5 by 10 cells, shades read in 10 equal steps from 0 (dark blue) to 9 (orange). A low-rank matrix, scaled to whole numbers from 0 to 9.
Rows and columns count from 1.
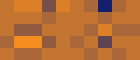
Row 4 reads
6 9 9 5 7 6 7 3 7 7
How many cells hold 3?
1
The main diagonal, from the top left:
7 7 5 5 7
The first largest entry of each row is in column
2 1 8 2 1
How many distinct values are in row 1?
5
